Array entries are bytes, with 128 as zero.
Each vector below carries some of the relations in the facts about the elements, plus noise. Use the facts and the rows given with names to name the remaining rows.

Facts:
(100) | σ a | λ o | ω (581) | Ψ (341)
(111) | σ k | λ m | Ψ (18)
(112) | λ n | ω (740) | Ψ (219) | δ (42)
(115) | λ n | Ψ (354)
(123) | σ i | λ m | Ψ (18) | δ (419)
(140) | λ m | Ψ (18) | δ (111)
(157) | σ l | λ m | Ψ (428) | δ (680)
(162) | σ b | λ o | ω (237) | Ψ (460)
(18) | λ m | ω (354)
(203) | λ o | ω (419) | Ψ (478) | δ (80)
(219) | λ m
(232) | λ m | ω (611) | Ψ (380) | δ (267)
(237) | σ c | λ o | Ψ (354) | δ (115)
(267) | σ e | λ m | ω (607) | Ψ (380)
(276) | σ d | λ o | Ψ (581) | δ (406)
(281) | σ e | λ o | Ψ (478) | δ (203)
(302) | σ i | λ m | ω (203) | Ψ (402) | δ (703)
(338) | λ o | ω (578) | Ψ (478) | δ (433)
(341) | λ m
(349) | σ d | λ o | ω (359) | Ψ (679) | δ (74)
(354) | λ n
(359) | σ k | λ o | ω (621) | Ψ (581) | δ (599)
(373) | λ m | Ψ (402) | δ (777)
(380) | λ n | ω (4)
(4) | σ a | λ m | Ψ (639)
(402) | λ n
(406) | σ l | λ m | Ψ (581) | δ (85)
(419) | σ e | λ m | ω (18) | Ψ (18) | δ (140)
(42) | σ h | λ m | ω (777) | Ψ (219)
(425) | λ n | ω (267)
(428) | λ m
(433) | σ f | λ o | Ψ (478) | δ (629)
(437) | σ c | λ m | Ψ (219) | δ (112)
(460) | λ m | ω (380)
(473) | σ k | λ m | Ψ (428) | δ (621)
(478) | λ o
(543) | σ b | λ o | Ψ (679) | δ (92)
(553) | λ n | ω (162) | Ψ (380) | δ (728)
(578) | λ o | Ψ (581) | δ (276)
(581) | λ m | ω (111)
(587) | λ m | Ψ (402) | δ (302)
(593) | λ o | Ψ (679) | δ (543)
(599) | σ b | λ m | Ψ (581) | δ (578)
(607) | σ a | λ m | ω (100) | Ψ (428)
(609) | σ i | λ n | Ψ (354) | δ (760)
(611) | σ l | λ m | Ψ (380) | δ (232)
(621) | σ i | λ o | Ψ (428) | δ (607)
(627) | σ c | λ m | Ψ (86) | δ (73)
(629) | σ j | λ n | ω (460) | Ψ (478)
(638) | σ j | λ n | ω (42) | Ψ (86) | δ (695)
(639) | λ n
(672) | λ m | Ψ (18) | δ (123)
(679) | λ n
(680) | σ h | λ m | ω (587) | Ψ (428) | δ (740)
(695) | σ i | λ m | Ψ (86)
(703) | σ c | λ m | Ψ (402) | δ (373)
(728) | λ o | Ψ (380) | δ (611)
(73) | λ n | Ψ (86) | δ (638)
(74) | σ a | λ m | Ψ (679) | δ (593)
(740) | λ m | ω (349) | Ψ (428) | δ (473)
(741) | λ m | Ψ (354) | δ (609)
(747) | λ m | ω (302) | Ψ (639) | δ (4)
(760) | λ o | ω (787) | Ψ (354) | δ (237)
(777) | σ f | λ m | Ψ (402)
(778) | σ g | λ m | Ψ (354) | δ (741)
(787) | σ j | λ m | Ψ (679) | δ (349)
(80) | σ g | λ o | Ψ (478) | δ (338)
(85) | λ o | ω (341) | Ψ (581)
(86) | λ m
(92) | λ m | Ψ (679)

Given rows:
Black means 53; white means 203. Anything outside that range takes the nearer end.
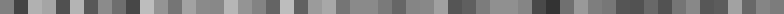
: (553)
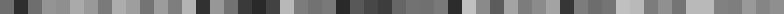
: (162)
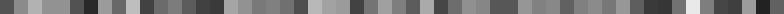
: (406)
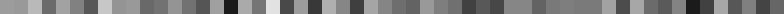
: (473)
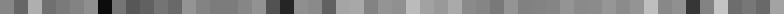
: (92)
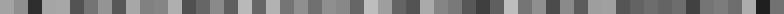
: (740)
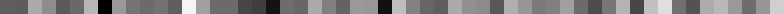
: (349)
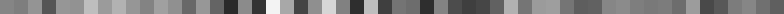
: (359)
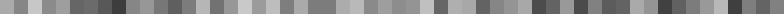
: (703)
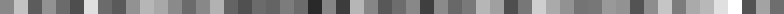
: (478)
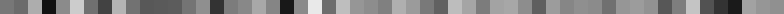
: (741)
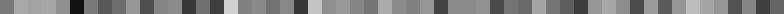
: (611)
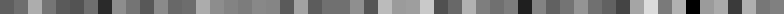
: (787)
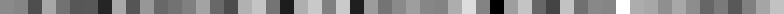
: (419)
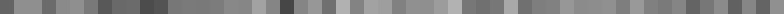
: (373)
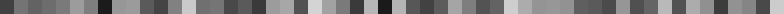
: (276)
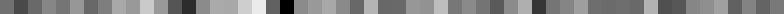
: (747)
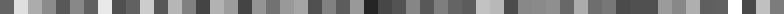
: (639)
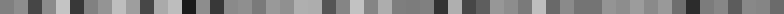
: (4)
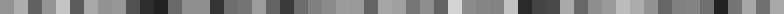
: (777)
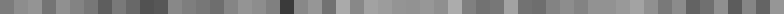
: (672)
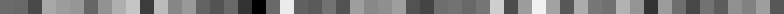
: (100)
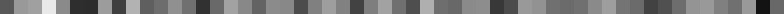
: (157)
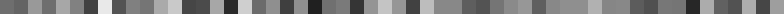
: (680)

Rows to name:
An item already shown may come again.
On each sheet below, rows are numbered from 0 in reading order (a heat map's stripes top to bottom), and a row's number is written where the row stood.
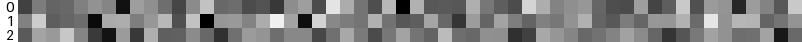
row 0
(276)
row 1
(18)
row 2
(157)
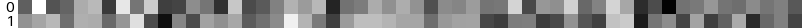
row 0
(581)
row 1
(111)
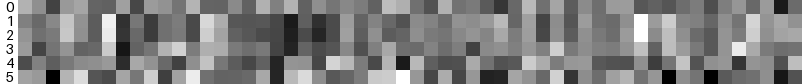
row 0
(740)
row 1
(433)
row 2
(433)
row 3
(338)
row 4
(276)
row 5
(607)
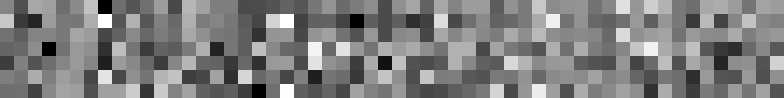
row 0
(593)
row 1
(621)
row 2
(728)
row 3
(778)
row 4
(276)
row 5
(680)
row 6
(100)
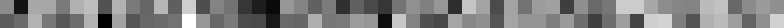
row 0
(543)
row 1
(349)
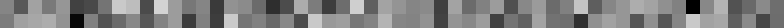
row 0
(74)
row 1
(611)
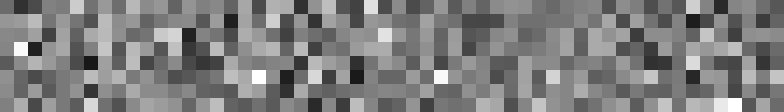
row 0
(85)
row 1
(473)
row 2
(42)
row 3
(428)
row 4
(406)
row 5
(302)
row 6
(232)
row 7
(478)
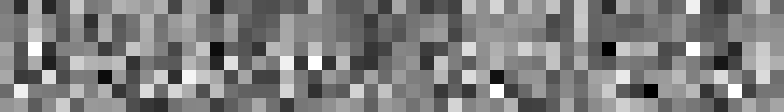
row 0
(760)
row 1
(73)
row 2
(73)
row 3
(237)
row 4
(609)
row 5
(281)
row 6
(425)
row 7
(777)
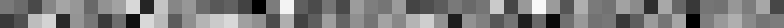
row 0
(100)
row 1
(629)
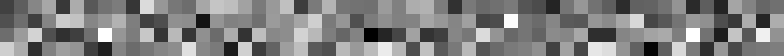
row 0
(638)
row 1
(599)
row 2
(354)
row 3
(267)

